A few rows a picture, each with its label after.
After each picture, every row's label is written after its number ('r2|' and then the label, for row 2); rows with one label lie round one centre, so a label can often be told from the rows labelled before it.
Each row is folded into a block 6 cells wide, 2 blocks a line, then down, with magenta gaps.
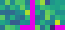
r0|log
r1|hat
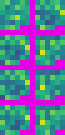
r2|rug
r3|log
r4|log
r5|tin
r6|log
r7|tin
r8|log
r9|tin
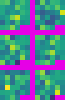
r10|rug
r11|log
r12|hat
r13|rug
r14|tin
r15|hat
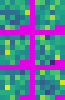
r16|log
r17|rug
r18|tin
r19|hat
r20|tin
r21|log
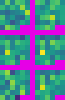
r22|log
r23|rug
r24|tin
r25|tin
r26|hat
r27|tin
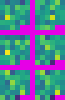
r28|tin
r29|rug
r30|tin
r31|hat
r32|hat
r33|hat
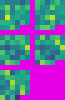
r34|tin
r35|rug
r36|log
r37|log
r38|hat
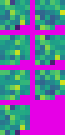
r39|hat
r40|log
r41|rug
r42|hat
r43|rug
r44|log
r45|hat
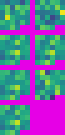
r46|tin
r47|log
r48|rug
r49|rug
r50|rug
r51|hat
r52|rug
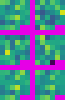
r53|rug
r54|log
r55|tin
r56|hat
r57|rug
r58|rug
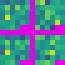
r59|tin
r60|hat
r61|tin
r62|rug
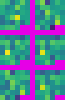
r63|rug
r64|hat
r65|tin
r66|tin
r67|hat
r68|tin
